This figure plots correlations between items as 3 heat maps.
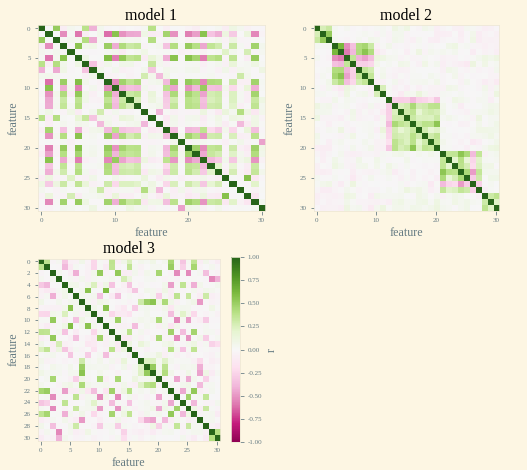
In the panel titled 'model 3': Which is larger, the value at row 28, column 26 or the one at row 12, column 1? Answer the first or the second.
the second
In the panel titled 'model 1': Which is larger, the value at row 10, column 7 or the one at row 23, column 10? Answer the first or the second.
the first
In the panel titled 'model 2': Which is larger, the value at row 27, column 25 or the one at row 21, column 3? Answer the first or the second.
the first
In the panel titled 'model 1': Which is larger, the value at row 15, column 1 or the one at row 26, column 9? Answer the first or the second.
the second
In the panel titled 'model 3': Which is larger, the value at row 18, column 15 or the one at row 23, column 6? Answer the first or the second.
the second
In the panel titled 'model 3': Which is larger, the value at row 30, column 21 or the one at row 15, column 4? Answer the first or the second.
the first
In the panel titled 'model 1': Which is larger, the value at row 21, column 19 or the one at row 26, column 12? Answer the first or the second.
the second
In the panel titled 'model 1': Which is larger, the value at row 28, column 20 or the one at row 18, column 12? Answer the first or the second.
the second
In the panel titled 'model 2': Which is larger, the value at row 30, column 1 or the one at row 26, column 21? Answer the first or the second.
the first
